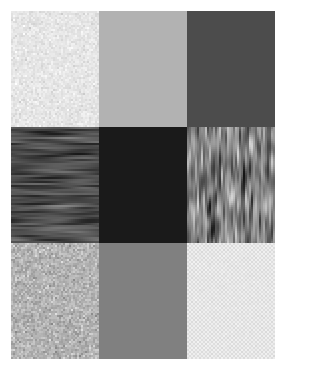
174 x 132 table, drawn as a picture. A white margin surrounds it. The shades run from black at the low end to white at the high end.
It is made of 3 by 3 panels. Panel 1,1: very high, fine-grained, faint in contrast. Panel 1,2: high, flat. Panel 1,3: low, flat. Panel 2,1: low, streaked across. Panel 2,2: very low, flat. Panel 2,3: middling, streaked downward, strong in contrast. Panel 3,1: high, fine-grained. Panel 3,2: middling, flat. Panel 3,3: very high, checkered, faint in contrast.
